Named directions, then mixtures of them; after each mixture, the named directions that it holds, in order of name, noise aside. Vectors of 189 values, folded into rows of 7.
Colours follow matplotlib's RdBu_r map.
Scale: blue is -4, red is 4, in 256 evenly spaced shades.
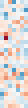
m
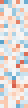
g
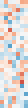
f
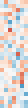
f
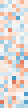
f, g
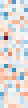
m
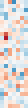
m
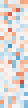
f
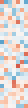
g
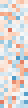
f, g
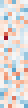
f, m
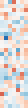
m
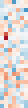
f, m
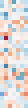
m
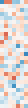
g, m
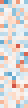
g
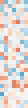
g, m
